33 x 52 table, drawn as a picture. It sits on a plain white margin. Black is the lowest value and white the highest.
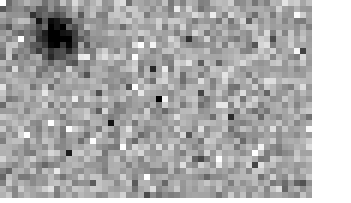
Stripes: none. Mirror symmetry: none. Histogram: skewed, a long tail of low values. Odd rows or columns: none. Dips: one, in the top left. Ninth with the lowest average: top left.
